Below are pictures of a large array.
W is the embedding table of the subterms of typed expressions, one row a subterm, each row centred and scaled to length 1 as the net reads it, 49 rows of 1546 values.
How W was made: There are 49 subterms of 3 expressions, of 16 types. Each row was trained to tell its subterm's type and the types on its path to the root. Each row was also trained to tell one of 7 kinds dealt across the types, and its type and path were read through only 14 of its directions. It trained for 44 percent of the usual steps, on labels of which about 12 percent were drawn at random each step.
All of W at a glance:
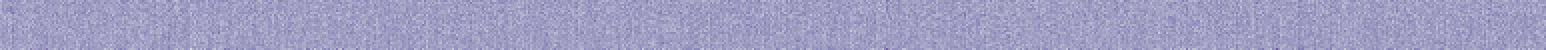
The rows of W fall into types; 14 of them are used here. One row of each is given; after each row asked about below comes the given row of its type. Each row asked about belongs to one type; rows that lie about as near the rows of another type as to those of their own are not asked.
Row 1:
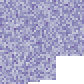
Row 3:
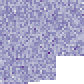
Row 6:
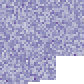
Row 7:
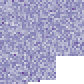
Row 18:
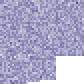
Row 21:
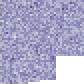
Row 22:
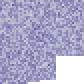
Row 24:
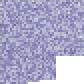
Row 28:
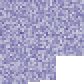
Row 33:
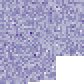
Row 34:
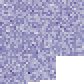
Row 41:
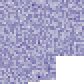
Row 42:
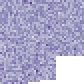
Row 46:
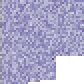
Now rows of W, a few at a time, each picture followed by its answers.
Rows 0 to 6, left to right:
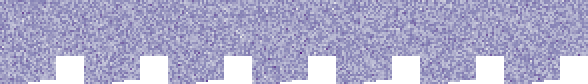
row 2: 28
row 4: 6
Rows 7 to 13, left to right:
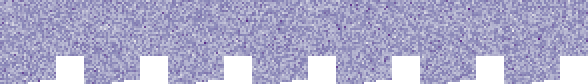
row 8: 24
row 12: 6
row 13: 6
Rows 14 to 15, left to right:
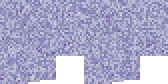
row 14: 21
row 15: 21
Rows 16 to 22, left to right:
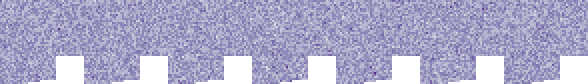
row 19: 24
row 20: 41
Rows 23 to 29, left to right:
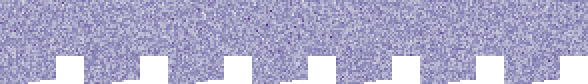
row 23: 21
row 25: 33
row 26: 41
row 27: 24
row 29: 46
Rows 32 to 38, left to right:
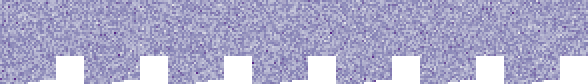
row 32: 7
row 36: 46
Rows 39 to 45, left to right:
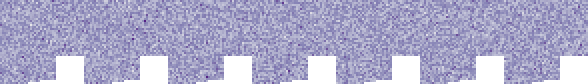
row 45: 3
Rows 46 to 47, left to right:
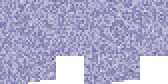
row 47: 33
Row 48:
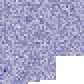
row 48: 46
